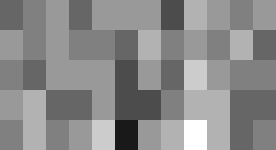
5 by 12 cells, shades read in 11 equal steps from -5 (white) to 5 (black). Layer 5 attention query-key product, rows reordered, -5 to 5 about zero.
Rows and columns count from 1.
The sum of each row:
-4 -5 -4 0 -11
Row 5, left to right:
0 -2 0 -1 -3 4 -1 -2 -5 -2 1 0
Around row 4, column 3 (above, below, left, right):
-1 0 -2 1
